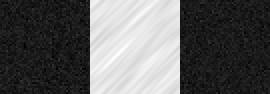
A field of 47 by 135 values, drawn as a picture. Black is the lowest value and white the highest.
It is made of 1 by 3 panels. Panel 1,1: very low, fine-grained, faint in contrast. Panel 1,2: very high, slanting up to the right, faint in contrast. Panel 1,3: very low, fine-grained, faint in contrast.
